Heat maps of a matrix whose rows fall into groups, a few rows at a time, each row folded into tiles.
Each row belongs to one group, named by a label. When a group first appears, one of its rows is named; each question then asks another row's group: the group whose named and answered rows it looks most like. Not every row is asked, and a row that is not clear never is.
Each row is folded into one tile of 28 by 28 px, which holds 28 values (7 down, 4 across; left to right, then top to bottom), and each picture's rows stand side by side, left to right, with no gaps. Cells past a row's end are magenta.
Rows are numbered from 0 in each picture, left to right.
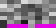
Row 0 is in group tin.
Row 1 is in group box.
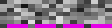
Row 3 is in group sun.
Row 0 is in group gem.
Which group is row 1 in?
box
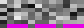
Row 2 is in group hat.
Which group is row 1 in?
box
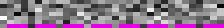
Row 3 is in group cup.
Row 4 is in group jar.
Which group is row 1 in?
tin
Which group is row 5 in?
sun
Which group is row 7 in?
gem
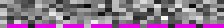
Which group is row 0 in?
box
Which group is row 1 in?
gem
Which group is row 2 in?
cup
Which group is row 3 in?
hat
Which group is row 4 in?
tin
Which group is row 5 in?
jar
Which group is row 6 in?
gem
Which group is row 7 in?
sun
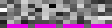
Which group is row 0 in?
tin
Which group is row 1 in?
gem
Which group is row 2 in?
tin
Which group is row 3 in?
hat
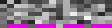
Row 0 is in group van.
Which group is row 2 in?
van
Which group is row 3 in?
hat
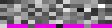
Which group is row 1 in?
box
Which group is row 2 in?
sun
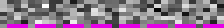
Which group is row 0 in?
tin
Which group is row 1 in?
hat
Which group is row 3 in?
van
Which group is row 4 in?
tin
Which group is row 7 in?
jar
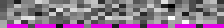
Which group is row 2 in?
gem
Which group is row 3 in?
jar
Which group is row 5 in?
gem
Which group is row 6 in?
hat
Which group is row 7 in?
sun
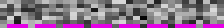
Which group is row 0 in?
jar
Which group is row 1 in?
cup
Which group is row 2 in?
gem
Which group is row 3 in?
gem
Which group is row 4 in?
jar
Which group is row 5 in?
van
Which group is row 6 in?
tin
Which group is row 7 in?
van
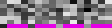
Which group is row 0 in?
sun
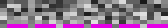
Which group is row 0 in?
hat
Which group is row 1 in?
jar
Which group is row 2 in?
van
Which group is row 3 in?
tin
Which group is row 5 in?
cup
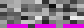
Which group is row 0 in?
box
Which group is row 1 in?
jar
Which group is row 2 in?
cup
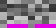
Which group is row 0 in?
cup
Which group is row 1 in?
jar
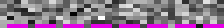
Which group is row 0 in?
cup
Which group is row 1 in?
tin
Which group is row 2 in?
hat
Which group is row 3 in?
gem
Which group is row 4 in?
gem
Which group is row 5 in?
box
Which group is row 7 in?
sun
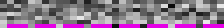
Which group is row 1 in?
jar
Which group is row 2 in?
van
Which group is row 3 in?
cup
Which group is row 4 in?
sun
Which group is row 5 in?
sun
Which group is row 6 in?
hat
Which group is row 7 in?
tin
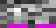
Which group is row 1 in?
tin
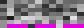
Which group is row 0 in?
cup
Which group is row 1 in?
sun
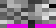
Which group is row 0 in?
box
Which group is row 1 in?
gem
